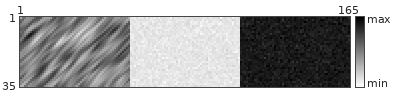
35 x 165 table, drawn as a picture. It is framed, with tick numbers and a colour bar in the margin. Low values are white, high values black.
It is made of 1 by 3 panels. Panel 1,1: middling, slanting up to the right, strong in contrast. Panel 1,2: very low, fine-grained, faint in contrast. Panel 1,3: very high, fine-grained, faint in contrast.
